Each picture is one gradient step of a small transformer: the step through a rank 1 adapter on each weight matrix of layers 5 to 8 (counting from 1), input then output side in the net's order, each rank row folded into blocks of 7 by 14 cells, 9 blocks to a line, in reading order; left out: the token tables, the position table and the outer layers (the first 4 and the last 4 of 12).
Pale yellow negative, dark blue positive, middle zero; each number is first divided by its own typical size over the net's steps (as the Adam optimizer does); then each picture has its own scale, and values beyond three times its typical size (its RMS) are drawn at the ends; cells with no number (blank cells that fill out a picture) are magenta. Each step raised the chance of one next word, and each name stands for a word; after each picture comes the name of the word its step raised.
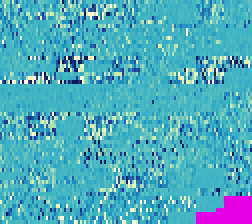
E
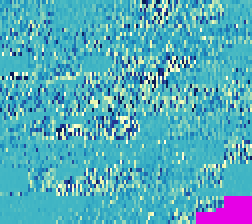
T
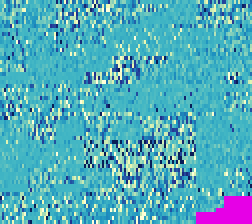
E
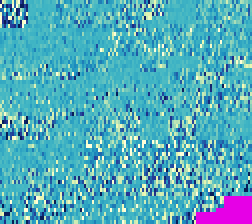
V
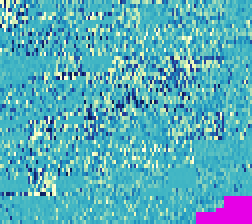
T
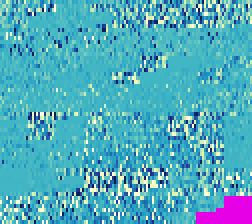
V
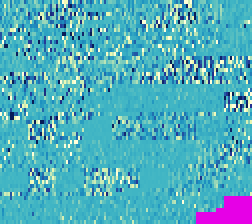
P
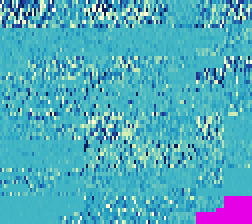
E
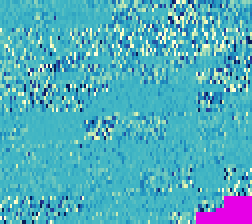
P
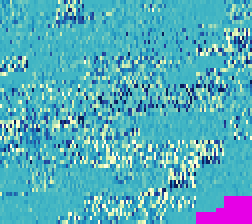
T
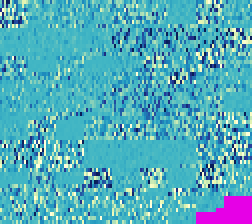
V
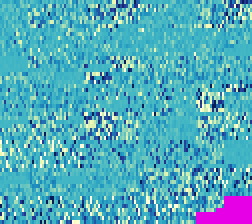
E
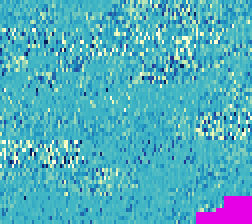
P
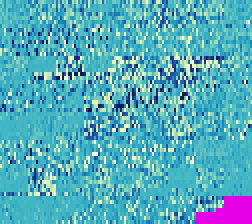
T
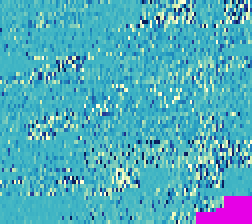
P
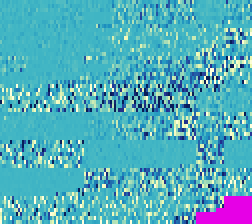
V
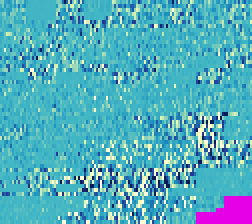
V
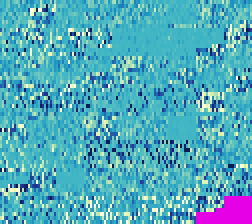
E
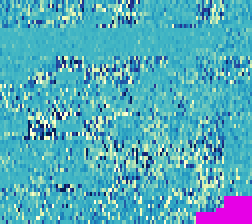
E
